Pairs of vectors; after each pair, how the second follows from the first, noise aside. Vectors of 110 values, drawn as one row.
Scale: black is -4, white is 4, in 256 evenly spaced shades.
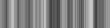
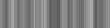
shrunk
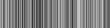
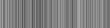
shrunk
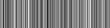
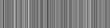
shrunk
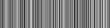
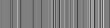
partly zeroed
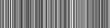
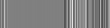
partly zeroed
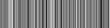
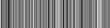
reversed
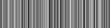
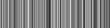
sign-scrambled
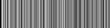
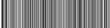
sign-scrambled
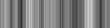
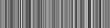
sign-scrambled
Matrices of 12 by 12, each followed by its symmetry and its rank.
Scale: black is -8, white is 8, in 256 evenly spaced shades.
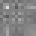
symmetric, rank two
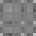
symmetric, rank one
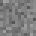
neither, full rank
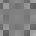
symmetric, rank one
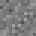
symmetric, full rank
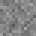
neither, full rank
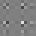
symmetric, rank one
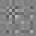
symmetric, rank two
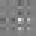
symmetric, rank one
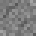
symmetric, full rank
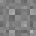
symmetric, rank two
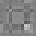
symmetric, rank two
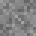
symmetric, full rank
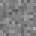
neither, full rank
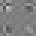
symmetric, rank two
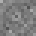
symmetric, full rank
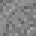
symmetric, full rank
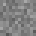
neither, full rank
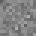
symmetric, full rank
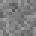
neither, full rank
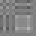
symmetric, rank one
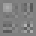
symmetric, rank two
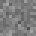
neither, full rank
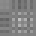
symmetric, rank one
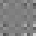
symmetric, rank one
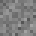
symmetric, full rank
